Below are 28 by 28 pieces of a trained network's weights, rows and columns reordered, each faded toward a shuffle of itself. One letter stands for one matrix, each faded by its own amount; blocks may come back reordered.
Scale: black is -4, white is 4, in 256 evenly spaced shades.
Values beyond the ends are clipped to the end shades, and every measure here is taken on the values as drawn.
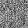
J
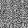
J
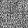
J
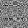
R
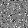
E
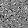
E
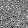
E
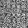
J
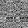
R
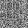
J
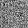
J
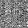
J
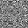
R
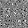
E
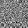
R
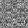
R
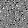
E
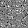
E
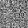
J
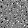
E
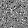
E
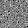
E
